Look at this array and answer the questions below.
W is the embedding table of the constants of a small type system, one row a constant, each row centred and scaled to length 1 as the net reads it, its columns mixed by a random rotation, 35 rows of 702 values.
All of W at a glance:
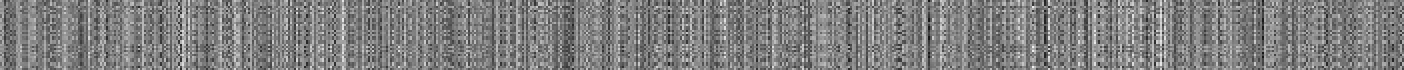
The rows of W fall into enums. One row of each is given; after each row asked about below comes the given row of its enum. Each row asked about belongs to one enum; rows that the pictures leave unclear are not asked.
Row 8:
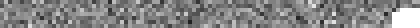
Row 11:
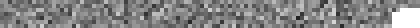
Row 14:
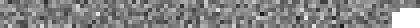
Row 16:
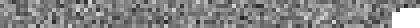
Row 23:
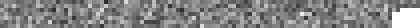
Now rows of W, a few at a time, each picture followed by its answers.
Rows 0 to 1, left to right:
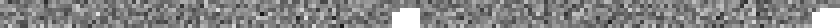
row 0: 14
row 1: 11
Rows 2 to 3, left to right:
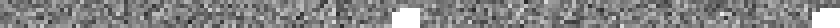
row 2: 11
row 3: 23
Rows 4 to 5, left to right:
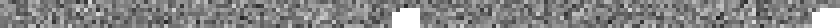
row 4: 16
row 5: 11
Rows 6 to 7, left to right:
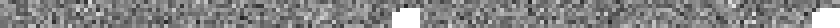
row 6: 16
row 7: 8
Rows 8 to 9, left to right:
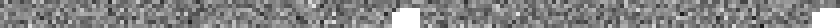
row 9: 14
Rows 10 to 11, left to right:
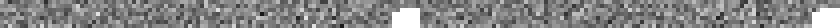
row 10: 14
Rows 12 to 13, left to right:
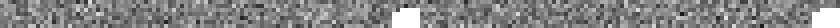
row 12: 16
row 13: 14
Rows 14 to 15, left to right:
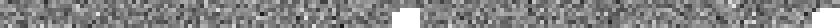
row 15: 8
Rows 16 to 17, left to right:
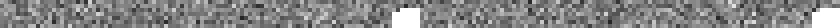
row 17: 8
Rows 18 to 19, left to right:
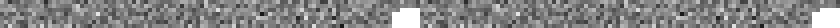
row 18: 14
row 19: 14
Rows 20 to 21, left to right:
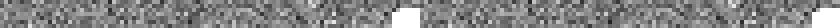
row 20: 8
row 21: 8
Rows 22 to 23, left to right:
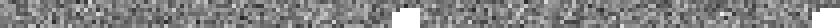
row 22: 16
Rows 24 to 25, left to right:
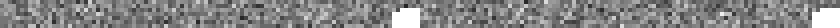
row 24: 16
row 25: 23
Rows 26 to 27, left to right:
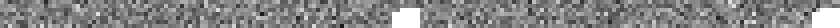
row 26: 14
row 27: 8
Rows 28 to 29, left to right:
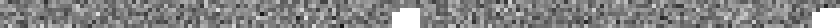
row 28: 14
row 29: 16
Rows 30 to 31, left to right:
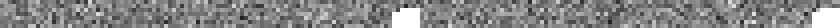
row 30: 16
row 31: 8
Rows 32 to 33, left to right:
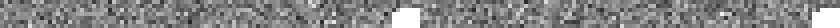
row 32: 8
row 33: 23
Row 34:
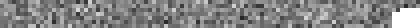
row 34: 16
